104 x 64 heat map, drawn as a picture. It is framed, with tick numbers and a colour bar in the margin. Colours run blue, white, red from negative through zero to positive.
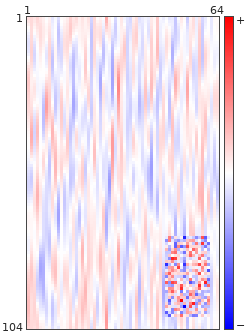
Histogram: heavy tails on both sides. Roughest part: bottom right. Average level on the scale: 50%. Grain: streaks running down. Odd patch: rougher, in the bottom right. Slope: none.
